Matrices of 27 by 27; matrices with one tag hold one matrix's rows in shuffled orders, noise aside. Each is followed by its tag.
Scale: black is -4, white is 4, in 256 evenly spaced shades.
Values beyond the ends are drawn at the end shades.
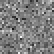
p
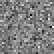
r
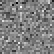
p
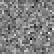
r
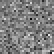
r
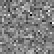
r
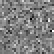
r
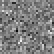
p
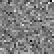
r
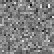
r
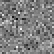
p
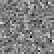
r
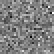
r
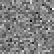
r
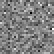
r
